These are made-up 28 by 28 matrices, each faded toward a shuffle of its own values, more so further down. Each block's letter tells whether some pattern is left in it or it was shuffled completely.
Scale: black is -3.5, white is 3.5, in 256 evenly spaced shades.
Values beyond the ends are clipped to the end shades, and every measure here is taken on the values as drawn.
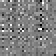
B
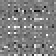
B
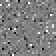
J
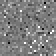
J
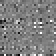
B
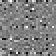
B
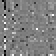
B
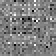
B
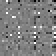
B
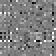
B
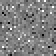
J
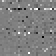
B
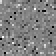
J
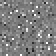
J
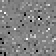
J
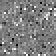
J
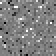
J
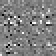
B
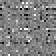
B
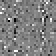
B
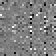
B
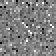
J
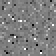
J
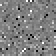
J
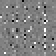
B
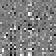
B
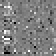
B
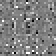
B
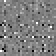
B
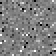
J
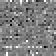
B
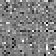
B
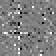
B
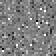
J
